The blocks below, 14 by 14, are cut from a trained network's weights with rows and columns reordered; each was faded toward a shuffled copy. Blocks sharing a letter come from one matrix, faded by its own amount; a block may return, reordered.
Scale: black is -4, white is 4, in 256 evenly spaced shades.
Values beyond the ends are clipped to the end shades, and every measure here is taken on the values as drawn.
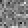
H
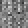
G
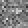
H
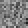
G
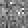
H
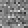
H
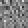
G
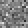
H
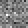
H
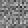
G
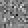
H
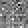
H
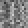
G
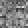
G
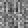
G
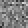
H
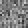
G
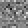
H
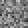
G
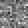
H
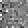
H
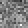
G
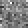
H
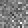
H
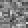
G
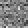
G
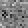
H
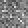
H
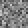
G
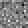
H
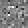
H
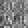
G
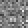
G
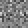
G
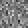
G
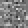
H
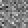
H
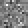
H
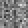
G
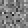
G
